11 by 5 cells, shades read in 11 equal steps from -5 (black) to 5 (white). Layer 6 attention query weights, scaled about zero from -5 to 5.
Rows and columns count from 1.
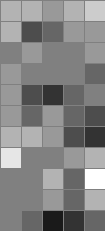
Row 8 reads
4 0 0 1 2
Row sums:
10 1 2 0 -5 -2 0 7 6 2 -9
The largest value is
5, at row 9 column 5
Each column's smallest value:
0 -2 -4 -3 -3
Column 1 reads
2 2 0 1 1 1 2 4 0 0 0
